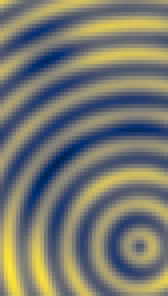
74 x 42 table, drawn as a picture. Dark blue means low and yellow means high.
Rings spread out from the bottom right. The bottom left is the ninth with the highest average. Neither half mirrors the other. No lone cell stands out from its neighbours.
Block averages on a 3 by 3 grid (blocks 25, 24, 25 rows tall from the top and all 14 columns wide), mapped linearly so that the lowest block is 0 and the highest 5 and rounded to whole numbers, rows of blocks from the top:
1 3 4 | 0 0 1 | 5 2 3
